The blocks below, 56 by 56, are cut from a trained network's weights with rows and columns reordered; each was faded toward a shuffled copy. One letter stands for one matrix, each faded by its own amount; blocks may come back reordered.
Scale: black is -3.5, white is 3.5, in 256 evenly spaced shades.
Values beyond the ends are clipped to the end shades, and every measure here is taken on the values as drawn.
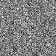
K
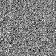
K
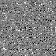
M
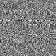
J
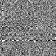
J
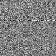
J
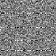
J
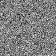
K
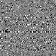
M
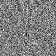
K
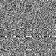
J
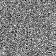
K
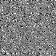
M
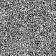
K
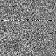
J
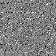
M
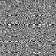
J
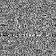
J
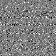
M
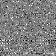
M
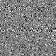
M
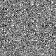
K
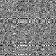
J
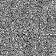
K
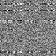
J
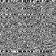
J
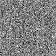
K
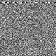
J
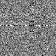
J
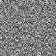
J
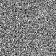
K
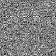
J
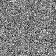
K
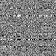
J
